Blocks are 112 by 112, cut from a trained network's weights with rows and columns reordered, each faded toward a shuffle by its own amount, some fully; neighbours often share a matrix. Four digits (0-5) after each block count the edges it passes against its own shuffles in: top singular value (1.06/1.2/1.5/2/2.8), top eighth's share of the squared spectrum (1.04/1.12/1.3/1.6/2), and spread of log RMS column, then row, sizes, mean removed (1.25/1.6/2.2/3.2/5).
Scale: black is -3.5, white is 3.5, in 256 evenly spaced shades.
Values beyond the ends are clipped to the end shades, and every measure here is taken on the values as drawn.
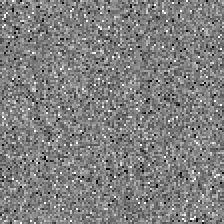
0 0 0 0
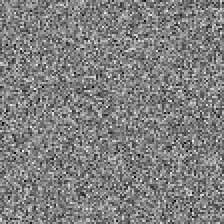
2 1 0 0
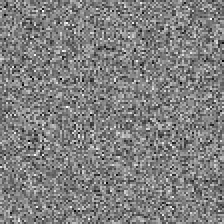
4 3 1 1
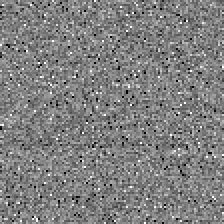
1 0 0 0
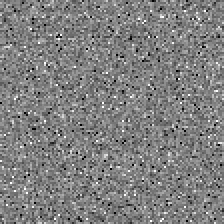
0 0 0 0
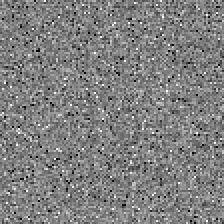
1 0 0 0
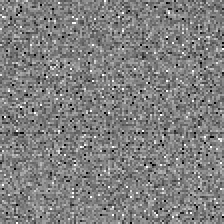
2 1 1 0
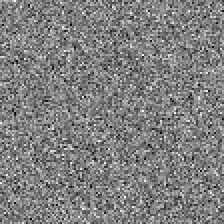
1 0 0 0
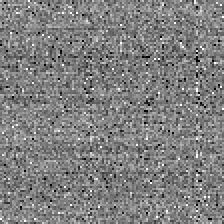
3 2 2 0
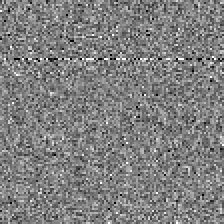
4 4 1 2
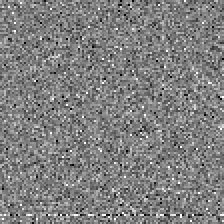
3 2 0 1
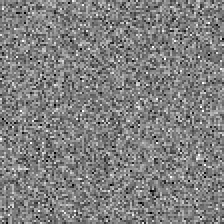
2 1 0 0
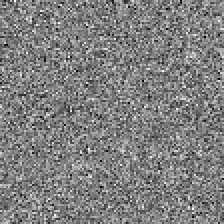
3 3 1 0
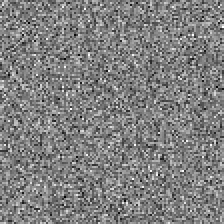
1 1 0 0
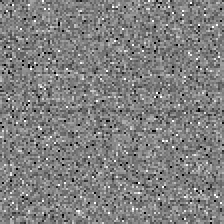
1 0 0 0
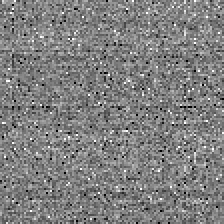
3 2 1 0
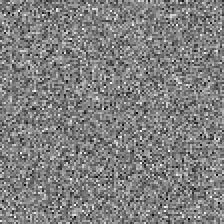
1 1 0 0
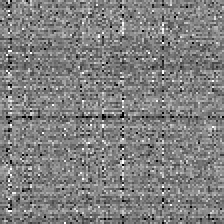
4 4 3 1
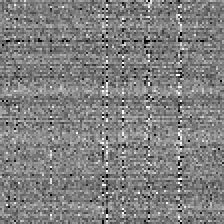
4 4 3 0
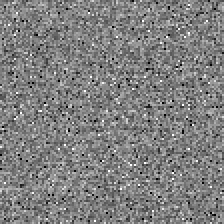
1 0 0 0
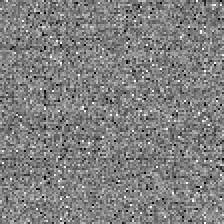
2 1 1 0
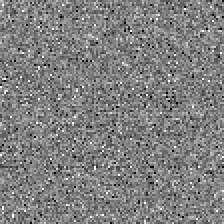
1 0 0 0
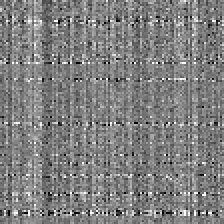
5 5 1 4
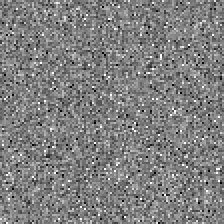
1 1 0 1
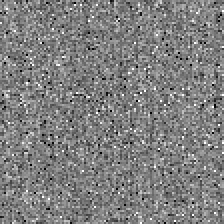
2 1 0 1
